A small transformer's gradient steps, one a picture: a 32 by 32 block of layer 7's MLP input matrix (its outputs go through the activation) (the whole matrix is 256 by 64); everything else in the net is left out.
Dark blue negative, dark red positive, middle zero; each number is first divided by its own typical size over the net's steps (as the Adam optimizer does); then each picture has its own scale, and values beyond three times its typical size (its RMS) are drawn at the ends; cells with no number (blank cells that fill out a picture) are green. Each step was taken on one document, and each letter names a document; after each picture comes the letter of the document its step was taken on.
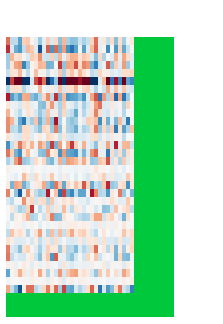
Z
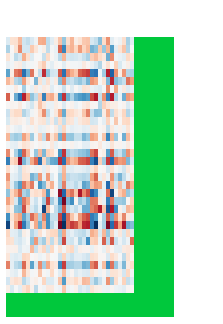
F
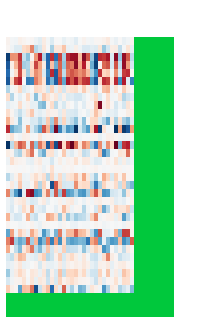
Z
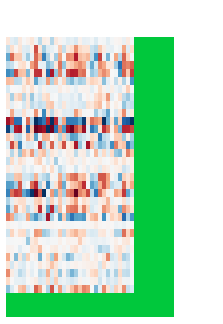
Z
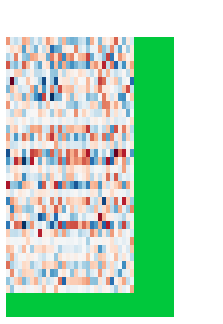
F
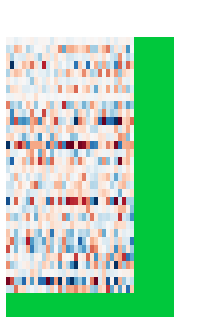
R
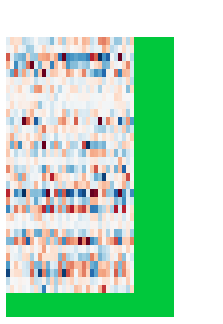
R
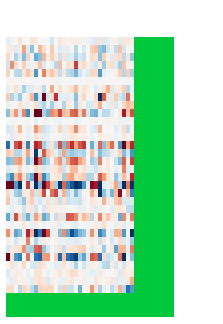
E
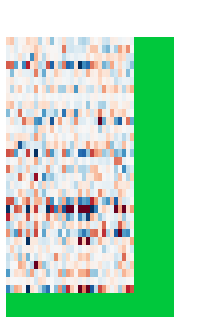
R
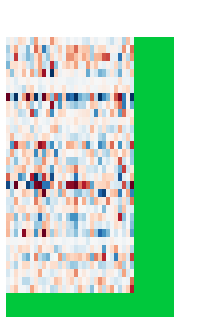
E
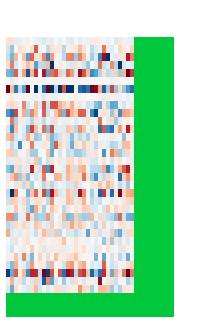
R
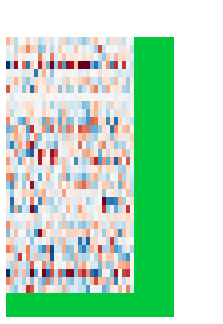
R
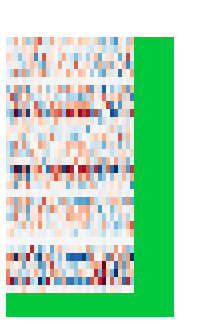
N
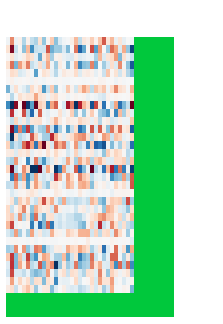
N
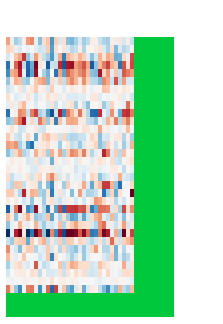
Z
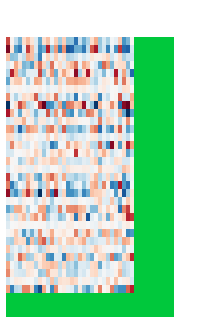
Z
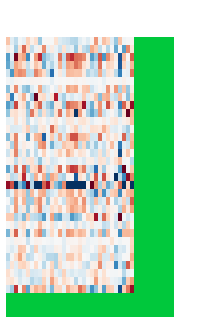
E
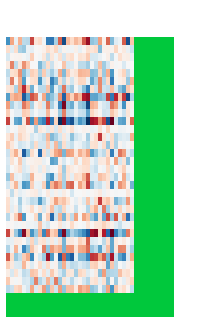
F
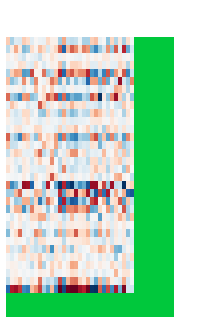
F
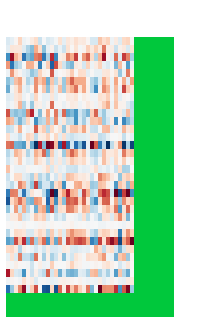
Z
